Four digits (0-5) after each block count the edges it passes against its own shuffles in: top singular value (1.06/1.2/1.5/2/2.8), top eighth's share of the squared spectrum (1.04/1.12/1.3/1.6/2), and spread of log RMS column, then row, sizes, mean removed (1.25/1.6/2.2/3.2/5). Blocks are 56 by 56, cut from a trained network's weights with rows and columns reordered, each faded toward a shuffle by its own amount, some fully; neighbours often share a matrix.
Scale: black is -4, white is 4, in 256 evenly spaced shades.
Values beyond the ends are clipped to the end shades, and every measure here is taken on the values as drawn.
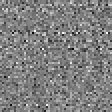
3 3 0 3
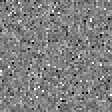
1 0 0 0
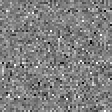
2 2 0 2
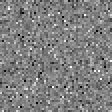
2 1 0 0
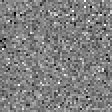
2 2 0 1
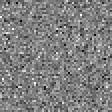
1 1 0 1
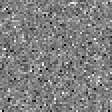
0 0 0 0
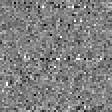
3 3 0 2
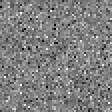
0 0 0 0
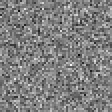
1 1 0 0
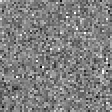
0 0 0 0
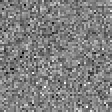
0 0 0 0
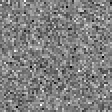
0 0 0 0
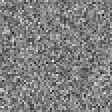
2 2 0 0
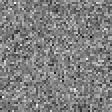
0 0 0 0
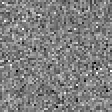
0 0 0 0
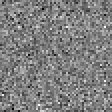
2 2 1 1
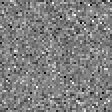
1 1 0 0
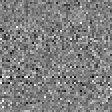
3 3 0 2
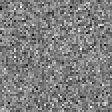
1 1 0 0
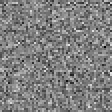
3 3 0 1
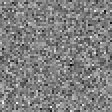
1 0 0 0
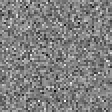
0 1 0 0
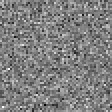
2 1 0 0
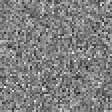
1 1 0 0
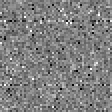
3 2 0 1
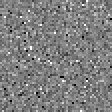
1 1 0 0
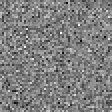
2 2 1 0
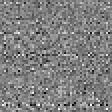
4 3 2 3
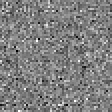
2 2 0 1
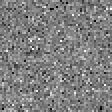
1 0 0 0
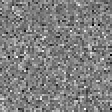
2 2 0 1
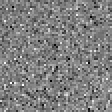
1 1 0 0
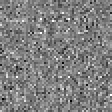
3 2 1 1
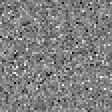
2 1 0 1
